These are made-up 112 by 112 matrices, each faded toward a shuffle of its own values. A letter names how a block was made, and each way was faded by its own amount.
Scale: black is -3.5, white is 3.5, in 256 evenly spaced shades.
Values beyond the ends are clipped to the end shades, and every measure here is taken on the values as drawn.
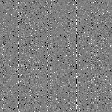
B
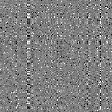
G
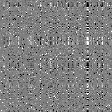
G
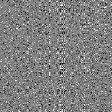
B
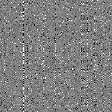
B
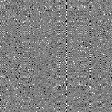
G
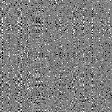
B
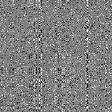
B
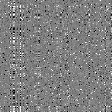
B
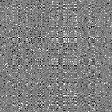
G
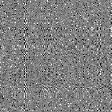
B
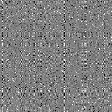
G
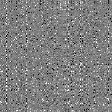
B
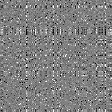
G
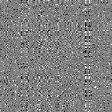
G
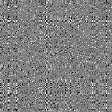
G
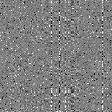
B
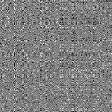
G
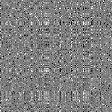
G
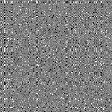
G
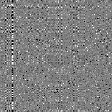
G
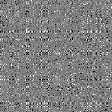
G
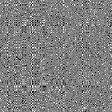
G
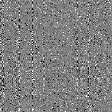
B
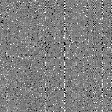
B
